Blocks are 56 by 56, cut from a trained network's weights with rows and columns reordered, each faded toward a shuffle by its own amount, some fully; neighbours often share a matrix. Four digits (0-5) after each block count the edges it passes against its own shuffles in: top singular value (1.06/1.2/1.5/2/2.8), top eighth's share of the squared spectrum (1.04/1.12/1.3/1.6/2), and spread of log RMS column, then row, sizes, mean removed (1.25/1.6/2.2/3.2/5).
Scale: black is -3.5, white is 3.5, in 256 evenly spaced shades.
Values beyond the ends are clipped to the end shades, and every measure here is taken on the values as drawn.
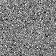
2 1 0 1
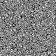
1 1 0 0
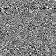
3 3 0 2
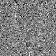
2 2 0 2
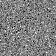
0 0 0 0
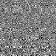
3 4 1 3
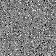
0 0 0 0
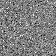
0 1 0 0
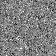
1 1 0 0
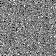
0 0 0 0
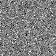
1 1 0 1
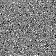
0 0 0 1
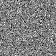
0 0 0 0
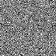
2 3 1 0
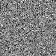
1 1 0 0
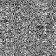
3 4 1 1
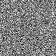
0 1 0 0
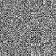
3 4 2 1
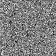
0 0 0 0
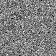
1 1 0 0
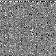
3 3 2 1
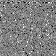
2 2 0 0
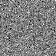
0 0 0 0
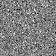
0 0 0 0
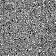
0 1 0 0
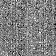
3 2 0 1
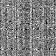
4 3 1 2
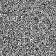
2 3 0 0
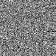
2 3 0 1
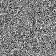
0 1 0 0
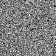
0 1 0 0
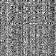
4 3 1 2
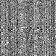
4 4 1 2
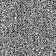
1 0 0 0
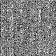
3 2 0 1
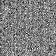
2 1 0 0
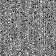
2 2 0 1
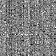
3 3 0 2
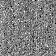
2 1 0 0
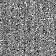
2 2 0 1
